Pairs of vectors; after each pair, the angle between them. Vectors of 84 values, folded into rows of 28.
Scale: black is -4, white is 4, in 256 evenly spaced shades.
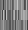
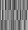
orthogonal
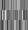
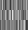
orthogonal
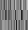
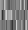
partly opposed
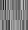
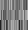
orthogonal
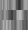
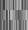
partly opposed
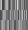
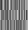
partly opposed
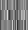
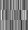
orthogonal
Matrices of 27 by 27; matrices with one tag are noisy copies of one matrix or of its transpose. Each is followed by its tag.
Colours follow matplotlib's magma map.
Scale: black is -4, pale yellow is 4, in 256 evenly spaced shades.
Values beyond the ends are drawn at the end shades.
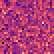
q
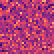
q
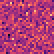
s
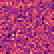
s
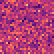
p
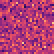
q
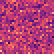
p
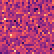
s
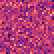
s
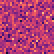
s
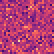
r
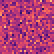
p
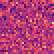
q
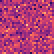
r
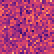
p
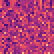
q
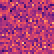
q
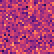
r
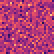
s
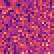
q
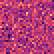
s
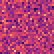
s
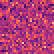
q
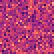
r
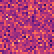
r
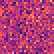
p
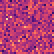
r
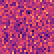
p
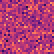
r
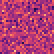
s
